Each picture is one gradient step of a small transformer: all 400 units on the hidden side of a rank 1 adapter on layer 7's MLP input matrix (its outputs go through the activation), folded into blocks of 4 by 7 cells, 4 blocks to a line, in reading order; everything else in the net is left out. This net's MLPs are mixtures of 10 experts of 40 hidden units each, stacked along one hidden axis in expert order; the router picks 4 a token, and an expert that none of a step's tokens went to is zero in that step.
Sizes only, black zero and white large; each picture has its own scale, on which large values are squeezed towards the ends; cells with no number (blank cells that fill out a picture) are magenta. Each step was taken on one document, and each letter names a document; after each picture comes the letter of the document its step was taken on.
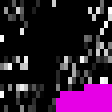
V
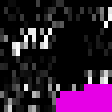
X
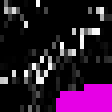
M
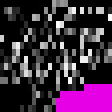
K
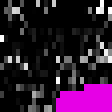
V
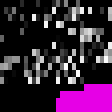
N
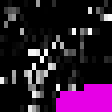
M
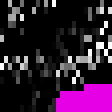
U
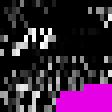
X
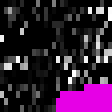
V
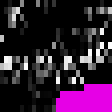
U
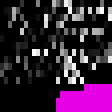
K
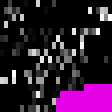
M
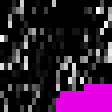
V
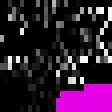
K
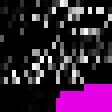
N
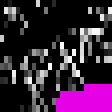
M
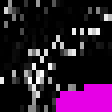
M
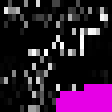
M
